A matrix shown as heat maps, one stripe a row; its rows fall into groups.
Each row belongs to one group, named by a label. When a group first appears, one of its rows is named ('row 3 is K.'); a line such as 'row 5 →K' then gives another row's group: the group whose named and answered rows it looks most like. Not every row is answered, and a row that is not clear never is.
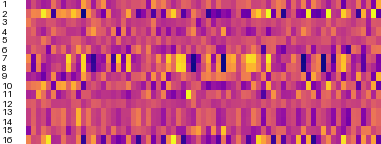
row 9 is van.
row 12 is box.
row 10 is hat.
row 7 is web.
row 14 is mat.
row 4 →box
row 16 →hat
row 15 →box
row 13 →mat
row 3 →box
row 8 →web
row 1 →van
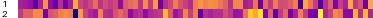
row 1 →van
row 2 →hat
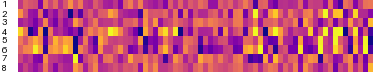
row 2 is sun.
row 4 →sun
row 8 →van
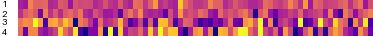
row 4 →web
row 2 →mat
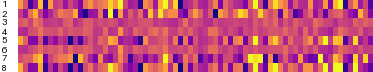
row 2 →web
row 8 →sun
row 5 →sun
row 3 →box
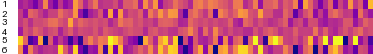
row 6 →web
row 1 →van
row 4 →box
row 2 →web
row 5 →sun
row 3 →mat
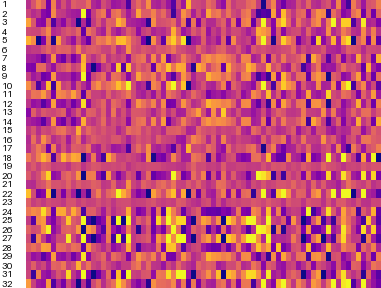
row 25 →web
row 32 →sun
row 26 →hat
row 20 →hat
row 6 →mat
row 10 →sun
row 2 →van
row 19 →box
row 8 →web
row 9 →van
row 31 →web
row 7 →van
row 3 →sun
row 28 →hat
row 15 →mat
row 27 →web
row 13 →box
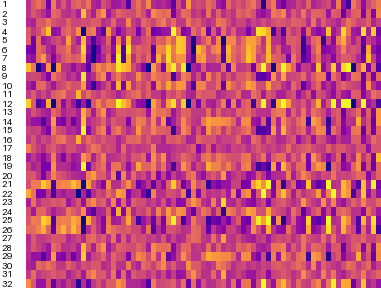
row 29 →van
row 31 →box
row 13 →van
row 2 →van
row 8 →sun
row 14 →van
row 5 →web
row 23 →box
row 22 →sun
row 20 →box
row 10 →web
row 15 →van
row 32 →sun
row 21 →hat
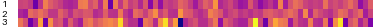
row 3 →sun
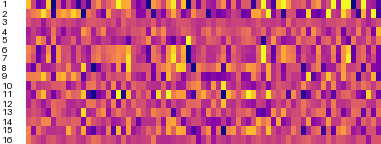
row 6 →sun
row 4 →van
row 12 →box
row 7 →sun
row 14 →hat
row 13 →van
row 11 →web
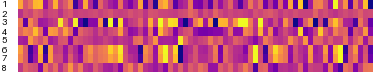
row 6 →sun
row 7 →sun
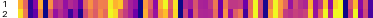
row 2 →sun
